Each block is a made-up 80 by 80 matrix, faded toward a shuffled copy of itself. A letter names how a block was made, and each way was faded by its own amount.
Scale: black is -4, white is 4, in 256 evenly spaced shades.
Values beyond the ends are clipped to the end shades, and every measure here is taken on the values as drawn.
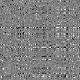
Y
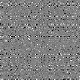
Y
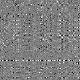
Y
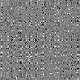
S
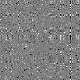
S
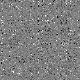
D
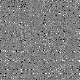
D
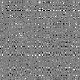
Y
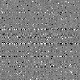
Y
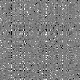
S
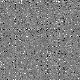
D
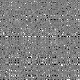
Y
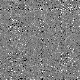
D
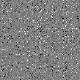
D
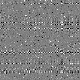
Y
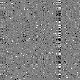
S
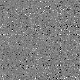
D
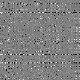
Y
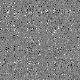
D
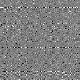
Y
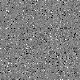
D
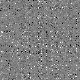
D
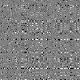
Y
